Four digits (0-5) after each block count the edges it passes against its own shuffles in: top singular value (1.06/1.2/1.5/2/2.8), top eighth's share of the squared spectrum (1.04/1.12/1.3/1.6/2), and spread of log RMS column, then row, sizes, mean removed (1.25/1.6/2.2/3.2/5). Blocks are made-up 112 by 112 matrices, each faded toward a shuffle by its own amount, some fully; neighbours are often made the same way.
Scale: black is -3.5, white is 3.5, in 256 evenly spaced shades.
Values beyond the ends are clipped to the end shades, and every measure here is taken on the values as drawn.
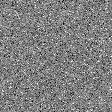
0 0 0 0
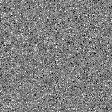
3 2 1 0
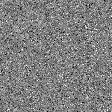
2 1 0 0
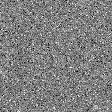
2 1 0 0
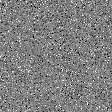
0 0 0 0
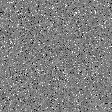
2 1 0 0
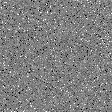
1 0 0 0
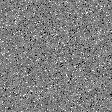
0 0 0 0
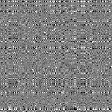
5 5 3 4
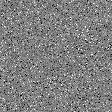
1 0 0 0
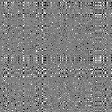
5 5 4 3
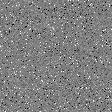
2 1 0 0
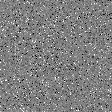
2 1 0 0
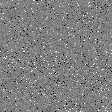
2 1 0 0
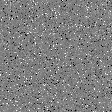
0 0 0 0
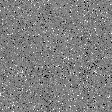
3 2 0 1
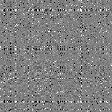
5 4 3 3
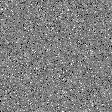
0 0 0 0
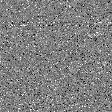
1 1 0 2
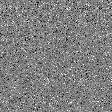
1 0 0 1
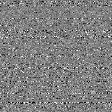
2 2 0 4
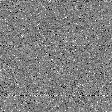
2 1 0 2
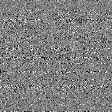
2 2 0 4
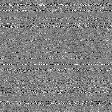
2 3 0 4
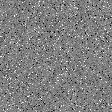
2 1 0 0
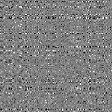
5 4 3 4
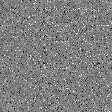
3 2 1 1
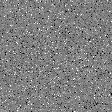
2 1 0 0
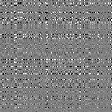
5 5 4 4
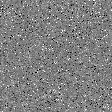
1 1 0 0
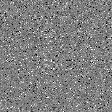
3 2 1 1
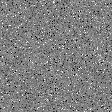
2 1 0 0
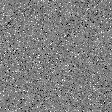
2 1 0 0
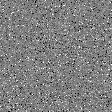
2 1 0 0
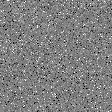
2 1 0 0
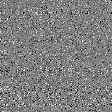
4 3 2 2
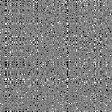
5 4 3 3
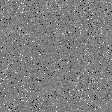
2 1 0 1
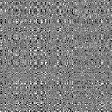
5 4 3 3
